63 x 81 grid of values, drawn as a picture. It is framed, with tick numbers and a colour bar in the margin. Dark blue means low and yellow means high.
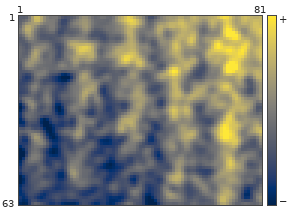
Lone odd cells: none. Ninth with the highest average: top right. Slope: up to the top right. Mirror symmetry: none. Stripes: upright, repeating 5 times. Ninth with the lowest average: bottom left.
